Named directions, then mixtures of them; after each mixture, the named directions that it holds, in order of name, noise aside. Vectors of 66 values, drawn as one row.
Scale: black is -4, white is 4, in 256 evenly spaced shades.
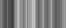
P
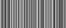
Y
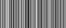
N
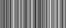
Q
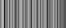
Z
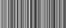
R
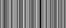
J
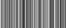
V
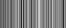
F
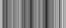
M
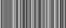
Q, V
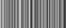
R, Z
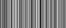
F, J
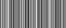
N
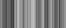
P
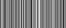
F, N, Z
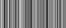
M, N, Z
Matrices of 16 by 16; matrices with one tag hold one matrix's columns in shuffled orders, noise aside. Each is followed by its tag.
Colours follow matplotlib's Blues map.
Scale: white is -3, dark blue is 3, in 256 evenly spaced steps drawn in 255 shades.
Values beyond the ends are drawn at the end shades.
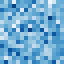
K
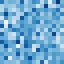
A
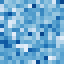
A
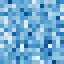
A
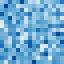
A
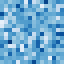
A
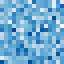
K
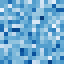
K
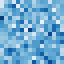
K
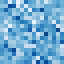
K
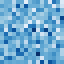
K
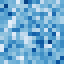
A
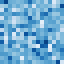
A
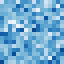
K
